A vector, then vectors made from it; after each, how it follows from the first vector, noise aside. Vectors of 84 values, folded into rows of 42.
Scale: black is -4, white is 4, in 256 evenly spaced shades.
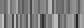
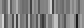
copied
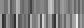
sign-scrambled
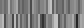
copied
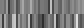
sign-scrambled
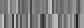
copied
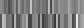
sign-scrambled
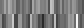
sign-scrambled
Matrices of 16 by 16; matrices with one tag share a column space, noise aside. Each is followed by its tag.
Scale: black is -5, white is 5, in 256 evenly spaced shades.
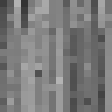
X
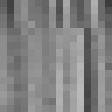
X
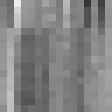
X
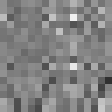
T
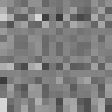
T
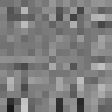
T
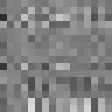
T
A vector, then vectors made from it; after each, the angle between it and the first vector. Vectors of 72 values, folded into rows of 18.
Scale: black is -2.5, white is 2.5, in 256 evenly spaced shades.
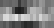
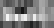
nearly parallel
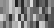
orthogonal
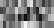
partly opposed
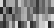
orthogonal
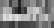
nearly parallel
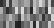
orthogonal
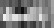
nearly parallel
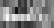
nearly parallel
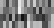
partly opposed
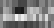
nearly parallel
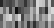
partly aligned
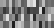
orthogonal
